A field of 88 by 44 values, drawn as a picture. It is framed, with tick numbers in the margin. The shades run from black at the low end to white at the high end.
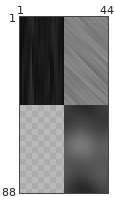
The table splits into 2 rows of 2 panels. Panel 1,1: very low, streaked downward, faint in contrast. Panel 1,2: middling, slanting down to the right, faint in contrast. Panel 2,1: high, checkered, faint in contrast. Panel 2,2: low, smooth.
